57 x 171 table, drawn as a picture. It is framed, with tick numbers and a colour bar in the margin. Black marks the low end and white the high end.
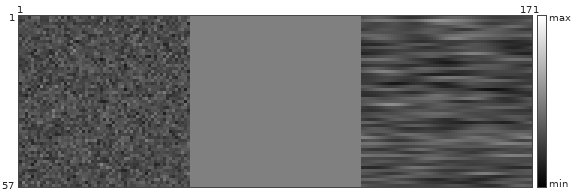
The table splits into one row of 3 panels. Panel 1,1: low, fine-grained. Panel 1,2: middling, flat. Panel 1,3: low, streaked across.
